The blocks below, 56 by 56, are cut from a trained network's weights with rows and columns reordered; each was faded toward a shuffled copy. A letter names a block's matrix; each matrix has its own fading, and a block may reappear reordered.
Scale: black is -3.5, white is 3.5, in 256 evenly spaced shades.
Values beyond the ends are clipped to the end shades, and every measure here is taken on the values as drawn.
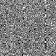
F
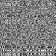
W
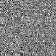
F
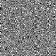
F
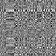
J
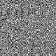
F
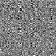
F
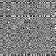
J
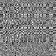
J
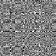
J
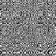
J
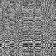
W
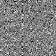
F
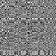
J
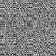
W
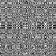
J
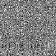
F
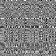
J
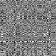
J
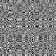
J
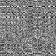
W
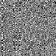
F
